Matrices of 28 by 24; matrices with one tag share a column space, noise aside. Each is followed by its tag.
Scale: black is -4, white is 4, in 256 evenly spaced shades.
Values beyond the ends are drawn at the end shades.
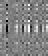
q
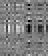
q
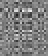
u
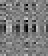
q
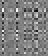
u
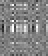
q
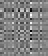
u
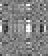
q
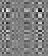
u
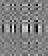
q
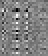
u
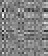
u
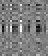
q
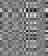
u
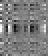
q
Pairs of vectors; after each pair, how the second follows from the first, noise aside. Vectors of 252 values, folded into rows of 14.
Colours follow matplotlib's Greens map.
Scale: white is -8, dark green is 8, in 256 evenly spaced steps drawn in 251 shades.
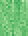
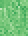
wrapped around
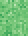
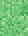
wrapped around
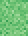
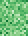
scaled up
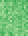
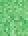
wrapped around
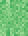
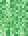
scaled up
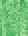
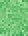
sign-scrambled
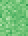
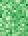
scaled up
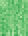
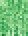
scaled up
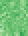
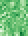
scaled up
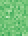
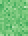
wrapped around
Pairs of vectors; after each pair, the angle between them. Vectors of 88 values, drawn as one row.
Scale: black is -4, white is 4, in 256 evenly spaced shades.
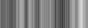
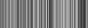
partly opposed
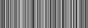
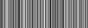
partly aligned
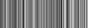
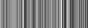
nearly opposite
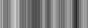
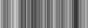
nearly parallel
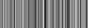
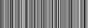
orthogonal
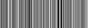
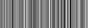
partly aligned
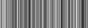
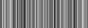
orthogonal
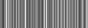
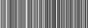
orthogonal
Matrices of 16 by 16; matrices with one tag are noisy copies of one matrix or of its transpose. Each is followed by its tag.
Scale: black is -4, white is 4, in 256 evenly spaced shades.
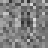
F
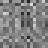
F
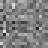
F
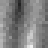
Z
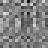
F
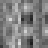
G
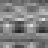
G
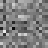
F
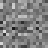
F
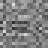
F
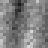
Z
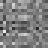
F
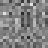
F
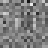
F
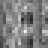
G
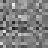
F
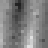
Z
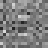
F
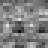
G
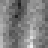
Z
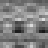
G
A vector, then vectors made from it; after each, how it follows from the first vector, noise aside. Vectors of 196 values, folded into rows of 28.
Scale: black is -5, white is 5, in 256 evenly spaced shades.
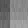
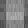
wrapped around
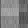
wrapped around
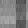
wrapped around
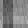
wrapped around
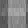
wrapped around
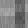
wrapped around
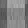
wrapped around
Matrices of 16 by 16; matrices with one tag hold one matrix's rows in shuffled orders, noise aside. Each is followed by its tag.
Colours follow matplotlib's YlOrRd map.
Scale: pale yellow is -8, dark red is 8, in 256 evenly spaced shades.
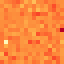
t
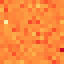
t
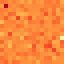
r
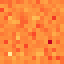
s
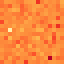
s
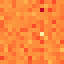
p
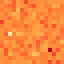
s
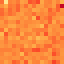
t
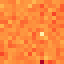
p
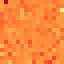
r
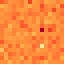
p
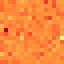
r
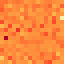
r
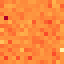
r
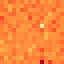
p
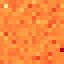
t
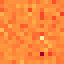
p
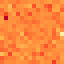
r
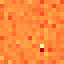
p
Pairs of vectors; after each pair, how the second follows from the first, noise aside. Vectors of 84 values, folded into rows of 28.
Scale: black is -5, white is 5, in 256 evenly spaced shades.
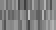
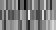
scaled up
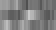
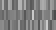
shuffled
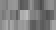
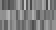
shuffled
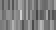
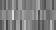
shuffled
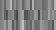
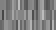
wrapped around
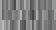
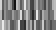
scaled up
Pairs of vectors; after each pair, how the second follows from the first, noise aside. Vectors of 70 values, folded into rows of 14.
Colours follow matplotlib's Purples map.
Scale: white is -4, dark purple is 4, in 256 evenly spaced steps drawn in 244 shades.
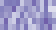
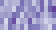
negated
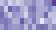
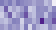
negated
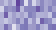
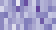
sign-scrambled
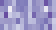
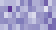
sign-scrambled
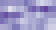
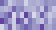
shuffled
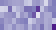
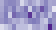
shuffled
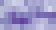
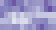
negated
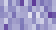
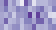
negated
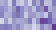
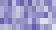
negated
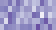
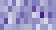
negated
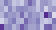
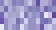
negated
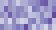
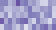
negated
